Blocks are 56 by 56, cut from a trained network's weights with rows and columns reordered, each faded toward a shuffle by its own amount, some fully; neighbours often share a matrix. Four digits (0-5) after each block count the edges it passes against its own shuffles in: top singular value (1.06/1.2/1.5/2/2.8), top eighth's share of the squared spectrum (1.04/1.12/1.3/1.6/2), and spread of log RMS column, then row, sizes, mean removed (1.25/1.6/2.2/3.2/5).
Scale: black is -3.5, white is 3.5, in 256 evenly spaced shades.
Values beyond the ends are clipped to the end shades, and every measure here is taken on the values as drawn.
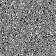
1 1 0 0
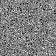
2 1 0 0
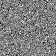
0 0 0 0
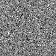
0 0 0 0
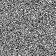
0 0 0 0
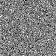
0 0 0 0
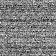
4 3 0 1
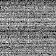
4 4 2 2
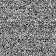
1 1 0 0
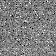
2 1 0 0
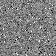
0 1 0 0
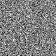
2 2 0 0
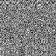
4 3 1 1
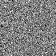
0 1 0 0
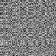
4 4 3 2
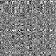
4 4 2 3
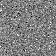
2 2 0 0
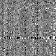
3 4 2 2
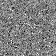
0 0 0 0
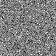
0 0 0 0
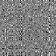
4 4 3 2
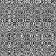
4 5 2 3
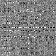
3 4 1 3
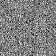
3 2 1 1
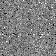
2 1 0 1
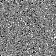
0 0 0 0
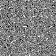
2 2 0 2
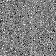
2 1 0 0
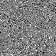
1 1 0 0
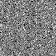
2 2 0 0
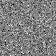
0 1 0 0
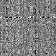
3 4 2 2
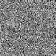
3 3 1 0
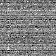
4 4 1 2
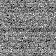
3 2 1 0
